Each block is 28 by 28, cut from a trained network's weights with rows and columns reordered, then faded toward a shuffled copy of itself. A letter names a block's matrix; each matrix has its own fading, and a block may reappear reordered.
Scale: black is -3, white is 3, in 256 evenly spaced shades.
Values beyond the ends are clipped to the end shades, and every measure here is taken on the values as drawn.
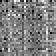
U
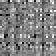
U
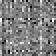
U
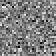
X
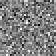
X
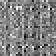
U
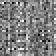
U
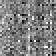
U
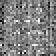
U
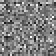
X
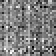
U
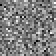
X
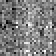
U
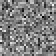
X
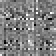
U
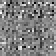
U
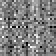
U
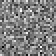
X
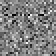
X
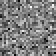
X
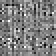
U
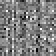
U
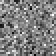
X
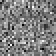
X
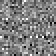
X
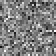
X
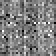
U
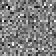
X
